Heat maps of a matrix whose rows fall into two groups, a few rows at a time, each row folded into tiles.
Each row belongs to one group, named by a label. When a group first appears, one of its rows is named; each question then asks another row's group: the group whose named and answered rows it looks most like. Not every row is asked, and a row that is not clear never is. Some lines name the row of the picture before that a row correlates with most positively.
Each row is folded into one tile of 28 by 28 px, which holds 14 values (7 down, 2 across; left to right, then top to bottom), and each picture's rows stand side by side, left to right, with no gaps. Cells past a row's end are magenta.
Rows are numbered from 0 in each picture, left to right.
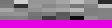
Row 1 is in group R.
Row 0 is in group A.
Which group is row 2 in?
R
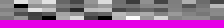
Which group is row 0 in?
A
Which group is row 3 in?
R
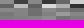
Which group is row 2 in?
A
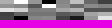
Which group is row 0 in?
R
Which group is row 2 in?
R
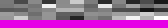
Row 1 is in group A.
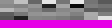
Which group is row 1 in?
A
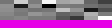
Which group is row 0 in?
A
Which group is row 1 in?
A
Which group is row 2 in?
R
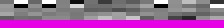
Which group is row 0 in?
A
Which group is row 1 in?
A
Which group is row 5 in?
A
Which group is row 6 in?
R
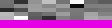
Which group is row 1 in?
R
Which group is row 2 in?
A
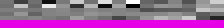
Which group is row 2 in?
A
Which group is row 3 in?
A
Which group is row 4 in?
A
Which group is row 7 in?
R
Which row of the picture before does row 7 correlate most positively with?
1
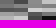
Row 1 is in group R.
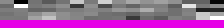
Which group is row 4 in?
R
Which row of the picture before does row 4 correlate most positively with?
1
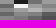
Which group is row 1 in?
R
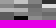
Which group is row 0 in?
R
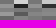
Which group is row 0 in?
A
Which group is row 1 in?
A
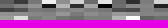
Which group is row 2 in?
A
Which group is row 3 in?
A
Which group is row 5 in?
A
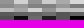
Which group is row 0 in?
R
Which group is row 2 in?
R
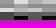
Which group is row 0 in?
R
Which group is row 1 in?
R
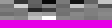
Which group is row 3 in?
A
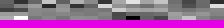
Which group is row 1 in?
A
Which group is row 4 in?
R
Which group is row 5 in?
R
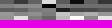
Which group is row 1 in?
A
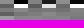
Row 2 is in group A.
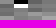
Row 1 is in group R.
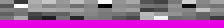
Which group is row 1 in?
R
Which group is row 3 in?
A
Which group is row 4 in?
R
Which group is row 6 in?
A
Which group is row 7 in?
R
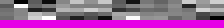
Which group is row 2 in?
R
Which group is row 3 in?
R
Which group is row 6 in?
A
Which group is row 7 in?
R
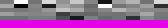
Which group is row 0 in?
A
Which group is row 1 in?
A
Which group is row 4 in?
R
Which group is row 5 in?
A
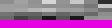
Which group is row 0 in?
R
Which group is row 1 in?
R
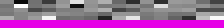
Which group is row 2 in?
A
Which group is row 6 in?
R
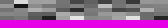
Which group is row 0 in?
A
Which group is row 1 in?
R
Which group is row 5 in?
R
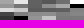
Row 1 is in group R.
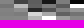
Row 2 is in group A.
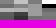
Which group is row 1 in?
A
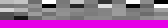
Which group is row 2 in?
A
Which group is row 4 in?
A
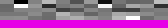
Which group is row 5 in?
A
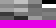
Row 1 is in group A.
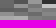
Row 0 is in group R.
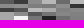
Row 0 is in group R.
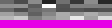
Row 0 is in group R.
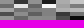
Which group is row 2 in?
R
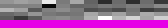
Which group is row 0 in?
R
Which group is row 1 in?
A
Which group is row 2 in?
A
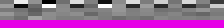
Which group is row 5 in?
A
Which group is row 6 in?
A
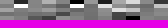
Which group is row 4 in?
R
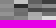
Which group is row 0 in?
A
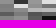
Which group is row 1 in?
R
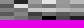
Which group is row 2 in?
R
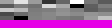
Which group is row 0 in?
R
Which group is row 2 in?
A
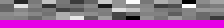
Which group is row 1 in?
A
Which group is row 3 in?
A
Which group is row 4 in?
R
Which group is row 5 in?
A
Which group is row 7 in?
R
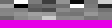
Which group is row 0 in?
A
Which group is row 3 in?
A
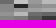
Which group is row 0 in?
A
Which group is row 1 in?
R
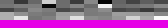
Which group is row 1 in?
A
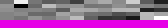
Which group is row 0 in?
A
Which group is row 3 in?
R
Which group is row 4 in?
R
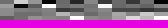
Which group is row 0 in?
A
